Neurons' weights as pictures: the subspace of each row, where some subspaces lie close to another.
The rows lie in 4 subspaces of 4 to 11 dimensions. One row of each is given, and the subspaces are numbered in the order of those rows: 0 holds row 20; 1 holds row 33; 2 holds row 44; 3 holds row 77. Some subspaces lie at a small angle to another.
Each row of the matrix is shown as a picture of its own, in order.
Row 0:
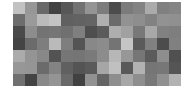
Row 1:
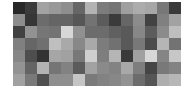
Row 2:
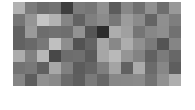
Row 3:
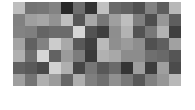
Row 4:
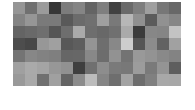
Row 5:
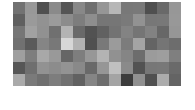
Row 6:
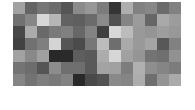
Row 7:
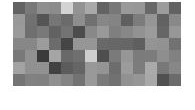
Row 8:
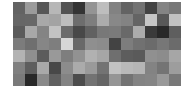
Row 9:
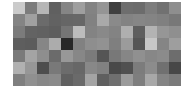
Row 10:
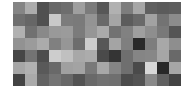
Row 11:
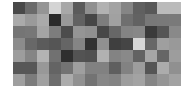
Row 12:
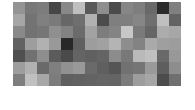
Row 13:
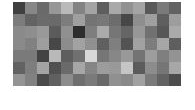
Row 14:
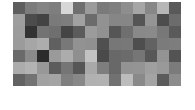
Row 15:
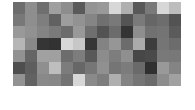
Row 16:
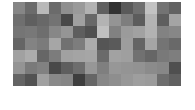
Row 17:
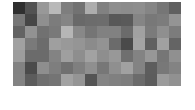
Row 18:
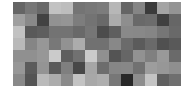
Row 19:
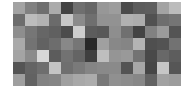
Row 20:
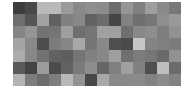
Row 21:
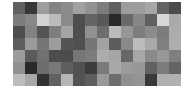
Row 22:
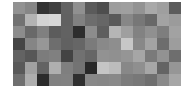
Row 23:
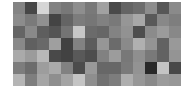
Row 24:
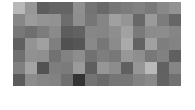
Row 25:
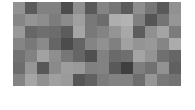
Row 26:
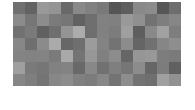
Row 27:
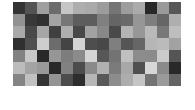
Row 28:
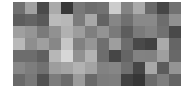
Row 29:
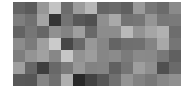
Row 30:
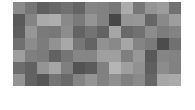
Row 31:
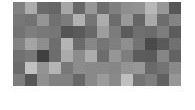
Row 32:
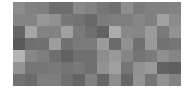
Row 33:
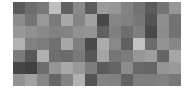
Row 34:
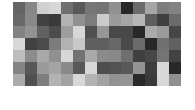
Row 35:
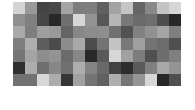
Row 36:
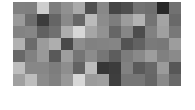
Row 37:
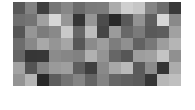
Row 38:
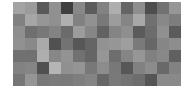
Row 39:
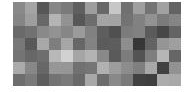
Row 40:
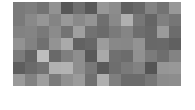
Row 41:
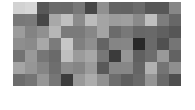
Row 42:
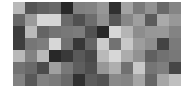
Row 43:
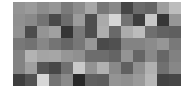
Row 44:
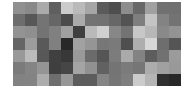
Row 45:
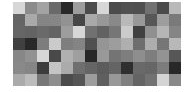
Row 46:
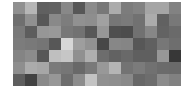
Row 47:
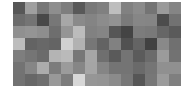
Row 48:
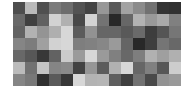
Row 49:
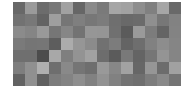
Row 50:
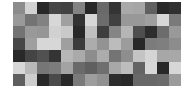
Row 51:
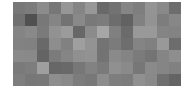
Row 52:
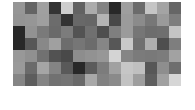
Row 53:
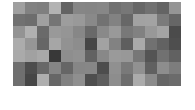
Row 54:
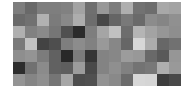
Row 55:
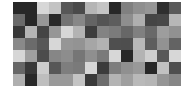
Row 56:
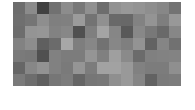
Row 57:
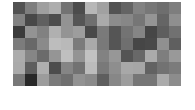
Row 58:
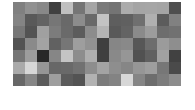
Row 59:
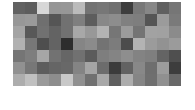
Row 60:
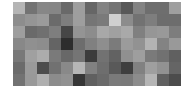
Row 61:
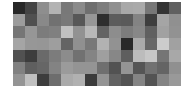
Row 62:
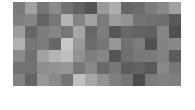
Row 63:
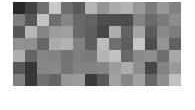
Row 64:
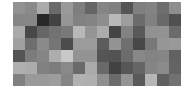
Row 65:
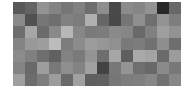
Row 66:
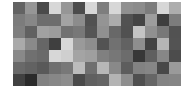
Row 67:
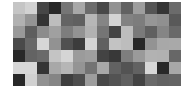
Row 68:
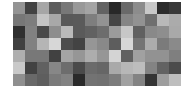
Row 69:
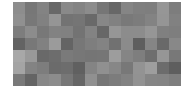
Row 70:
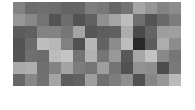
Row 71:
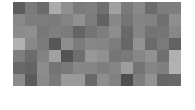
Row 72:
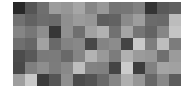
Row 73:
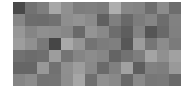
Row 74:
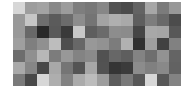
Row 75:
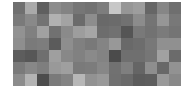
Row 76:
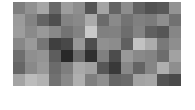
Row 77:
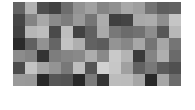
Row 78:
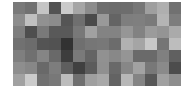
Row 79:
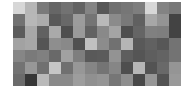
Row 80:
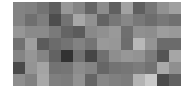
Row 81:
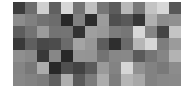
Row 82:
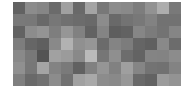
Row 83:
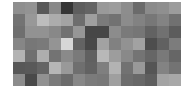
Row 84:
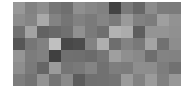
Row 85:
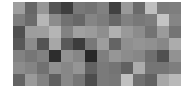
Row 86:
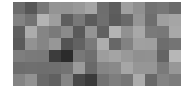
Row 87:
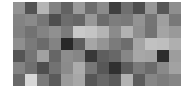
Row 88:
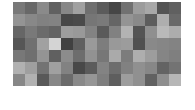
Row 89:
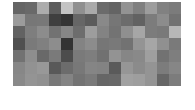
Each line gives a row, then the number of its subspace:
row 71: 3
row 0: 1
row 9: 3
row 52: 0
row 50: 2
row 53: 2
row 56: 3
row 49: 0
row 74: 3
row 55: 2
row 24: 2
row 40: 3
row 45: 3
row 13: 3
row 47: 0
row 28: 0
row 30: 0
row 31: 3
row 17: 2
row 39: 0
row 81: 0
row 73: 1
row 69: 3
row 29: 2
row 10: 0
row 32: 3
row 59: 0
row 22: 2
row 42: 1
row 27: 3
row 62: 1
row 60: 2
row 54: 0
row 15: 2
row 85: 3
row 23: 2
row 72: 3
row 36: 2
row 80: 0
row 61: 2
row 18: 3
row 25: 2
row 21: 0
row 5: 3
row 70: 2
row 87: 3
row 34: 0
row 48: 2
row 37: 0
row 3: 1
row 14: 3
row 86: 1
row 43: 0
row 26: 2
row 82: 2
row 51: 2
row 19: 0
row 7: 3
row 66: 2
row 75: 0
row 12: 0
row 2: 1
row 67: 0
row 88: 2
